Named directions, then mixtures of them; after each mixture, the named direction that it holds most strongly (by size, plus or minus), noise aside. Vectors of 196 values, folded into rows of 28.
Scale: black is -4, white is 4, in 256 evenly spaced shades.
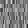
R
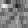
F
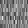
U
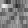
F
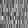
U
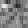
F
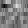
F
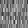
U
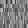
R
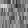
F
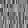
R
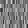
R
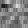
F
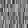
R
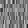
R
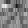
F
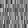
R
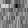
F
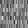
U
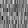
U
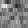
F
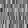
R
